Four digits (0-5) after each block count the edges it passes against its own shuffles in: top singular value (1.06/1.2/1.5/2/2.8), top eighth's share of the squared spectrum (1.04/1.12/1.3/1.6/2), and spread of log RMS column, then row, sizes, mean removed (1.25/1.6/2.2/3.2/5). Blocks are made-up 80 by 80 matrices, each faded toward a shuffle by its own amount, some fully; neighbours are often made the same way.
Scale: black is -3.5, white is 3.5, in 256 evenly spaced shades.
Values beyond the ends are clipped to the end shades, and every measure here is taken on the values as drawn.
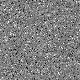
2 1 0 0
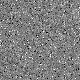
1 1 0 0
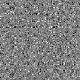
4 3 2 2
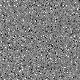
3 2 0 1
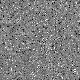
2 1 0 0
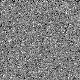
0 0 0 2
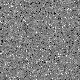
0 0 0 0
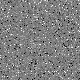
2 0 0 0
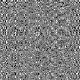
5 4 3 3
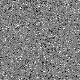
2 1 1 0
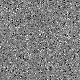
2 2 0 0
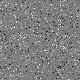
2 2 0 0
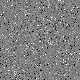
2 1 0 0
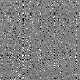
4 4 2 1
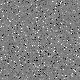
0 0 0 0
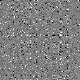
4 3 2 2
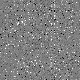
3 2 1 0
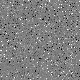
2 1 0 0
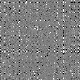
4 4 3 2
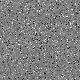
2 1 0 0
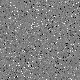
0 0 0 0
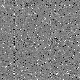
3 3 1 1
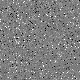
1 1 0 0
